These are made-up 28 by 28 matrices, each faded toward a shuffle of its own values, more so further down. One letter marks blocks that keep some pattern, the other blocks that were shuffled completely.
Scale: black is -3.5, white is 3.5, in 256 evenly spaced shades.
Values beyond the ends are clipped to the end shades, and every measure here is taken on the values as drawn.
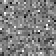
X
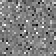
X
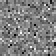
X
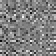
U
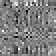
U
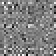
U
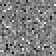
X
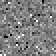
X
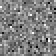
X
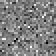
X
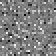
X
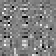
U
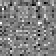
U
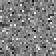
X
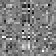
U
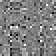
U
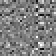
U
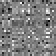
U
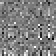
U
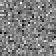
X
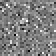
X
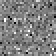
X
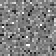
X
